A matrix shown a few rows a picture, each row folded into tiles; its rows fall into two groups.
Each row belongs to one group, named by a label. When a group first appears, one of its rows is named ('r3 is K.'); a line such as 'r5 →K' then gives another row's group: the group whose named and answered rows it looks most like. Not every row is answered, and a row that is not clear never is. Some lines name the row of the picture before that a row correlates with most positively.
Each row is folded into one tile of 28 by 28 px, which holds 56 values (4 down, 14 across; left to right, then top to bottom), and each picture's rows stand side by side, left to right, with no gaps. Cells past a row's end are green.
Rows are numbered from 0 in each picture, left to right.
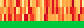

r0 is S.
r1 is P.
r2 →P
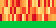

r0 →S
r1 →P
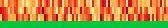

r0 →P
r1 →S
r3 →P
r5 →P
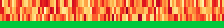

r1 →S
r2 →P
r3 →S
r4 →S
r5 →S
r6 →P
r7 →P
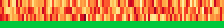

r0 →P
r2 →S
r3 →S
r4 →S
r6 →P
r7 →S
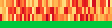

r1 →S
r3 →P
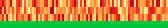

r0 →P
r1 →S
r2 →P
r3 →P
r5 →S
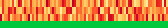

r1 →S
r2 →S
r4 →S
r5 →P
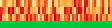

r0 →S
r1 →P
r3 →P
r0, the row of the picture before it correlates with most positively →3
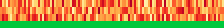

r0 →P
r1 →P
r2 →S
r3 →S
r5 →P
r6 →S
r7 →P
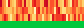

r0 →P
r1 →S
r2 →P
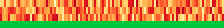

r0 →S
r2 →S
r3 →P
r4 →P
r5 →S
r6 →S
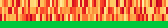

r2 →P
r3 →P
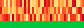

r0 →P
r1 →P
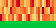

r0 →S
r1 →S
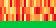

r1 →S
